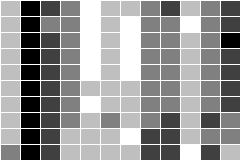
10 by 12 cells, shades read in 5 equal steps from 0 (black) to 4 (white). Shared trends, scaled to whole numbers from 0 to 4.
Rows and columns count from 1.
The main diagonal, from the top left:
3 0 1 2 4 3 3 2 1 4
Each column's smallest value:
2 0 1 2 3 2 3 1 1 3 1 0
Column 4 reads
2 2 2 2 2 2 2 2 3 3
